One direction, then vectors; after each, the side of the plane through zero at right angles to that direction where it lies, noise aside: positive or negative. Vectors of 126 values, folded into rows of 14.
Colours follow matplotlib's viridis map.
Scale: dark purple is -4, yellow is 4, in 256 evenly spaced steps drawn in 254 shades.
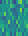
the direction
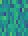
negative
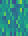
positive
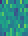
positive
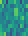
negative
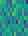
negative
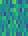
negative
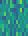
positive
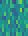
positive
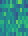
positive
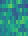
positive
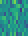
negative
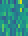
positive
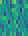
negative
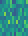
positive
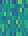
positive
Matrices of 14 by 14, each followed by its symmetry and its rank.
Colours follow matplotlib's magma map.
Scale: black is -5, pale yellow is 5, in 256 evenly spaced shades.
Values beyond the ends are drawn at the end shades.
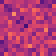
symmetric, full rank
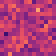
neither, full rank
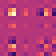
symmetric, rank one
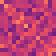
symmetric, full rank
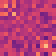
symmetric, rank three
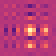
symmetric, rank one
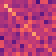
symmetric, full rank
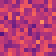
neither, full rank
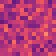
neither, full rank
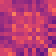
symmetric, rank three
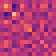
symmetric, rank three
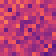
symmetric, full rank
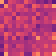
symmetric, rank three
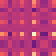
symmetric, rank one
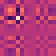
symmetric, rank one
